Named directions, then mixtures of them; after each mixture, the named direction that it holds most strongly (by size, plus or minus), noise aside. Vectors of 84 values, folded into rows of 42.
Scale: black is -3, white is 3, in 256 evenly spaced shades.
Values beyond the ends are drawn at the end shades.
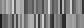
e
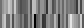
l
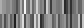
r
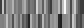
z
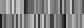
e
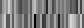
l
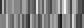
z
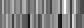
z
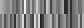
r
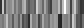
z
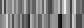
z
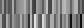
l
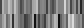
l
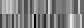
l
